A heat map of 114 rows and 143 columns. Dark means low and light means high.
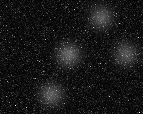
Slope: none. Odd rows or columns: none. Bumps: four. Histogram: skewed, a long tail of high values. Average level on the scale: 10%. Mirror symmetry: none.
